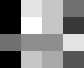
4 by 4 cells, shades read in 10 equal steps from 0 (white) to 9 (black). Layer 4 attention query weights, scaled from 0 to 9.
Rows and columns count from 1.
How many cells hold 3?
1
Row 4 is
9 2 3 6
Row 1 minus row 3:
4 -3 -2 4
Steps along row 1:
down up up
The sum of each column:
32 7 11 19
